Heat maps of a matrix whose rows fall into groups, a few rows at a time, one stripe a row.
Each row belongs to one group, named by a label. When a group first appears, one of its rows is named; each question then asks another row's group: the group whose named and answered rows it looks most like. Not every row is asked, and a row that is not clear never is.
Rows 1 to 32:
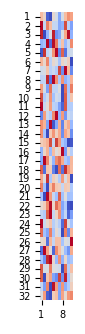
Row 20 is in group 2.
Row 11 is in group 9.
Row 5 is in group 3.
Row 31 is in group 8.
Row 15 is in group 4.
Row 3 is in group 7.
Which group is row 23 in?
4
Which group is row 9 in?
9
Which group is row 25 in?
9
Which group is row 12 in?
3
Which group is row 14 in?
2
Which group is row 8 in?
8
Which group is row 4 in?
8
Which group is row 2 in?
9
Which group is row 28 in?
4
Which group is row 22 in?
4
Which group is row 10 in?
9
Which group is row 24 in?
9
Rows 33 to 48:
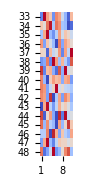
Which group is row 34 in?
4
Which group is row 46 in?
8
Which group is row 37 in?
9
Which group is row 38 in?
8
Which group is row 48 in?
7
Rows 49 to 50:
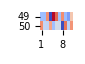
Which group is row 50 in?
9
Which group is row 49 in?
8
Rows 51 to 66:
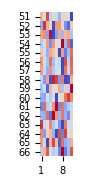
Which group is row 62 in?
8
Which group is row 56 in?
9
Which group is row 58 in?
8
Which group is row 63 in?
9
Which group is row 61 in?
3
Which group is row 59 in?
9
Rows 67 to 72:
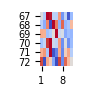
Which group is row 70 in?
4
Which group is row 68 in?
8
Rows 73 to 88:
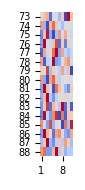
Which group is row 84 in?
3
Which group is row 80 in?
2
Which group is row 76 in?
3
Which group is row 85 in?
9
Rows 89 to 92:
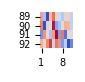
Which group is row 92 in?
4
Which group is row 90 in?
7
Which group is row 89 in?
2
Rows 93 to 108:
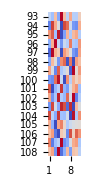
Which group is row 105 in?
2
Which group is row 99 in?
9
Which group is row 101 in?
7
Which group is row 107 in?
7
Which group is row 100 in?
4
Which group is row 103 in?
3
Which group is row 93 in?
8
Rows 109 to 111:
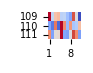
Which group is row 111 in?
7
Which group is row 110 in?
8
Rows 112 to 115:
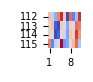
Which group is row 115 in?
7
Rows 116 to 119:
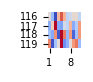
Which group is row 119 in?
7
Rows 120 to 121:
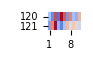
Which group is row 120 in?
8
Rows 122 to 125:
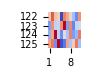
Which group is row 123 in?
3
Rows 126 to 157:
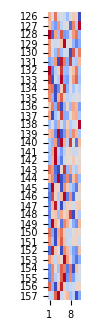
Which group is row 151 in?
2
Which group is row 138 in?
9
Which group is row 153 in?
4
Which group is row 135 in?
2
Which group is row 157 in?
4
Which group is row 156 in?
2
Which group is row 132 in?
7
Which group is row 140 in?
8
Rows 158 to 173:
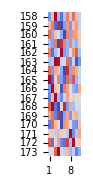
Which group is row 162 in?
7
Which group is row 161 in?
8
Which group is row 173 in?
4
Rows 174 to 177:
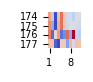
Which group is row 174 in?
2
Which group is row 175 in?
2
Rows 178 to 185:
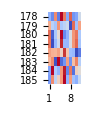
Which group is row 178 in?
8
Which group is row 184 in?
3
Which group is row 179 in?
9
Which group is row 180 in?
7
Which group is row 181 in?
7
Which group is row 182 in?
4
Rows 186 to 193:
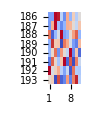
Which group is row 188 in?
7
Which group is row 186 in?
4
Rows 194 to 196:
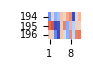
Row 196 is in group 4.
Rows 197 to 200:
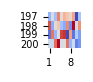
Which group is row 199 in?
3
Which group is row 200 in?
4
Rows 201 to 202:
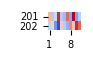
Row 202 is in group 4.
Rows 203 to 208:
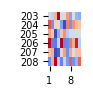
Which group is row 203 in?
4
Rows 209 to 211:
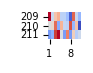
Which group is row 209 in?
9
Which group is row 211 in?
4
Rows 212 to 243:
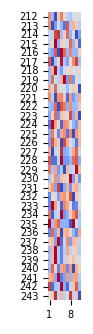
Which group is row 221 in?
2
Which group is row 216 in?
8
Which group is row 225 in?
3
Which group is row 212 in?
2
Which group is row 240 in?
3
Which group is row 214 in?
4
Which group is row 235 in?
9
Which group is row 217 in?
7
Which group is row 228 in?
7
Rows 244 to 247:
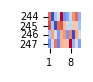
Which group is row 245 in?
2
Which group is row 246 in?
3
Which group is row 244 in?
7
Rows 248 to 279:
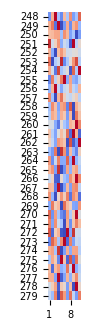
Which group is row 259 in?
3
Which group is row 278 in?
3
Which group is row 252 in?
2
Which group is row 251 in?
9
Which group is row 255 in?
3
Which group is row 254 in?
9
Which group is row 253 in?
7
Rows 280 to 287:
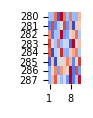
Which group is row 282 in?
7
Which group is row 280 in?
8
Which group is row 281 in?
3
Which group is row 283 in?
9
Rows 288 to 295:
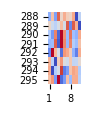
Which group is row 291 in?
8
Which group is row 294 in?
7
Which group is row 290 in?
8
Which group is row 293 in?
2
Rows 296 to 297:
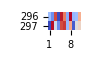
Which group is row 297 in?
3
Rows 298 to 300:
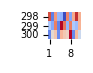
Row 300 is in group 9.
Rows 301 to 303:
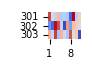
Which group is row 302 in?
4
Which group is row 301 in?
9
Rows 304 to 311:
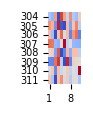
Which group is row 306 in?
2
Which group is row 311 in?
2
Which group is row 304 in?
8
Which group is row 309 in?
4
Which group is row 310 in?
9
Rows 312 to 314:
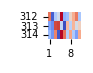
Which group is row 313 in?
4
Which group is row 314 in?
8
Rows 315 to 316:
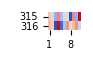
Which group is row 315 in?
9
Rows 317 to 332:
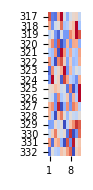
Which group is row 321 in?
8
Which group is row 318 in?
7
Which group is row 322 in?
2
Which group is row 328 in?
2
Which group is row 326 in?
9
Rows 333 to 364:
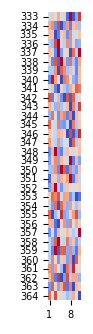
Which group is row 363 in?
3
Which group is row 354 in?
8
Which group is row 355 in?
7
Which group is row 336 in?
4
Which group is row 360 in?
3
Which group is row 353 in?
4
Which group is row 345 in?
9
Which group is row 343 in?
9
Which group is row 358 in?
4
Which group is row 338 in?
8
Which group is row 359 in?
8
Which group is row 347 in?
9
